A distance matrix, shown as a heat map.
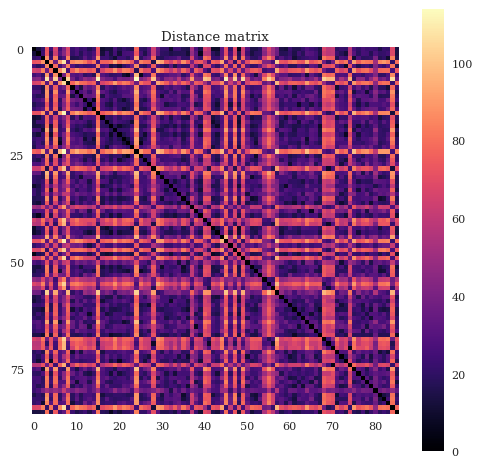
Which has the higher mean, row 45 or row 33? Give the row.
45
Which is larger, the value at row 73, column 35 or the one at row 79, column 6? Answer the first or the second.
the second
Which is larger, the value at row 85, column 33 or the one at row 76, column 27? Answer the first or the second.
the second
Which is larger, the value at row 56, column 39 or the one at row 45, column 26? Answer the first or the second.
the second
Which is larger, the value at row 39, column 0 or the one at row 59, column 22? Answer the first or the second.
the second
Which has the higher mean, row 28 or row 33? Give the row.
28
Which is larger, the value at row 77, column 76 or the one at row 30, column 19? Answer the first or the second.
the first
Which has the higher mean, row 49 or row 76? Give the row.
49
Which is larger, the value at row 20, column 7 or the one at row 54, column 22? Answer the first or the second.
the second
